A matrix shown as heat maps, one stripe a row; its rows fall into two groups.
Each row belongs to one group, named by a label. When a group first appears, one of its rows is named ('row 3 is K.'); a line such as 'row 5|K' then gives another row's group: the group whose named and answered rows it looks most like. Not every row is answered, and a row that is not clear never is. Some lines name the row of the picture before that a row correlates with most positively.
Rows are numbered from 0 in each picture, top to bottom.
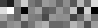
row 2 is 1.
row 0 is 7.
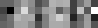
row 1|7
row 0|1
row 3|1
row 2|1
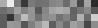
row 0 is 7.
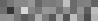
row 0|1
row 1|7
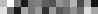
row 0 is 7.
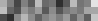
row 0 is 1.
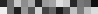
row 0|1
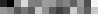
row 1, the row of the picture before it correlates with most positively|1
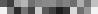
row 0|7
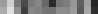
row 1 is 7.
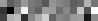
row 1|7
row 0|1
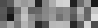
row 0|1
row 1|7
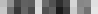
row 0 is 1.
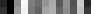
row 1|7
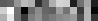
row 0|1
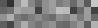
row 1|1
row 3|7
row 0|7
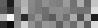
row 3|7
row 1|7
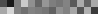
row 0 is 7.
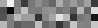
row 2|1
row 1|7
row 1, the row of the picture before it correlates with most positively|0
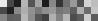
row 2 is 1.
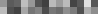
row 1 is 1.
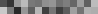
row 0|7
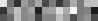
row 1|1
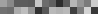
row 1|1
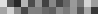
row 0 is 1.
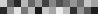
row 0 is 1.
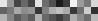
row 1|1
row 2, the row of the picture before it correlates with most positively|0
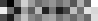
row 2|7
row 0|7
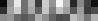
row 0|1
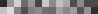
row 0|1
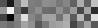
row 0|7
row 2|7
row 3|1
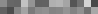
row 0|1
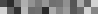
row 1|1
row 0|7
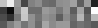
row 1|7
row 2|7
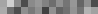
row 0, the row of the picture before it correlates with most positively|0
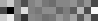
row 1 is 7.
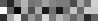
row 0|7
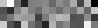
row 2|1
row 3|1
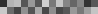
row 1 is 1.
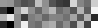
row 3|7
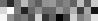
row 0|7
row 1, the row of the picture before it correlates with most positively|2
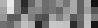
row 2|1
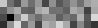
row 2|7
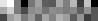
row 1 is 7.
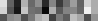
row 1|1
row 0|1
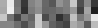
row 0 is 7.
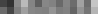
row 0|7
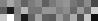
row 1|7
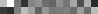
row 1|7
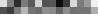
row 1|7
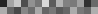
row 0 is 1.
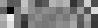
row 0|1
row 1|7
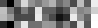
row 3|7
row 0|7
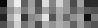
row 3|1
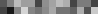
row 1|7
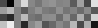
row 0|7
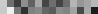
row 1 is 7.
